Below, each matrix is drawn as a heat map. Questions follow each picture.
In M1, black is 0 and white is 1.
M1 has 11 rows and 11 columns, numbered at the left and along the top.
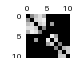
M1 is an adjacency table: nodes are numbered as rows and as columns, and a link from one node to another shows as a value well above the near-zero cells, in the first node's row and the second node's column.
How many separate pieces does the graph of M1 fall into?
1
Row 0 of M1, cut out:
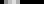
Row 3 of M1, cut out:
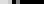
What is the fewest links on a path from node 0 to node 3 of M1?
1
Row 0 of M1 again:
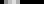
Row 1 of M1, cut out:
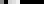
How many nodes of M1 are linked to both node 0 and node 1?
3
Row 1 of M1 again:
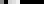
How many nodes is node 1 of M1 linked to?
4
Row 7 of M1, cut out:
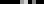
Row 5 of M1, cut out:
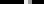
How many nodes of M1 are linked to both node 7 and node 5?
1
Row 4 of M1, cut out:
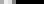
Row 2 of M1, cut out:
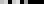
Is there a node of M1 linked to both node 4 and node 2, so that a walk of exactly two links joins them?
yes
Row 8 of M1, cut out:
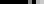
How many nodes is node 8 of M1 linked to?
3
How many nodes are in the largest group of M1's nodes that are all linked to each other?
5
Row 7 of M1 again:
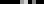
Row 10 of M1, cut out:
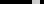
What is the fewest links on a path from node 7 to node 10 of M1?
2
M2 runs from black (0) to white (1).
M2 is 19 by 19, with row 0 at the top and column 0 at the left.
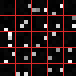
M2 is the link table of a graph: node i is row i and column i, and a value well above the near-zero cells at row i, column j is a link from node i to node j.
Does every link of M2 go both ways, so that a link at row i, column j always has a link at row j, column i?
yes
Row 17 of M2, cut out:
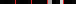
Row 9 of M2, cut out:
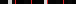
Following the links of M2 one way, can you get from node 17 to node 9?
yes
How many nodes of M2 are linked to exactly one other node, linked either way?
4
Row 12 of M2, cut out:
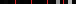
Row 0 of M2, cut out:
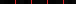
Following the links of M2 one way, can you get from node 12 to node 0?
no
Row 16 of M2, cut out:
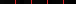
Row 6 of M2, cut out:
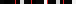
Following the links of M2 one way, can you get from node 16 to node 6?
no
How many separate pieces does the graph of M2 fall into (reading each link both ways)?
4
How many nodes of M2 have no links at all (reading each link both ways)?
3
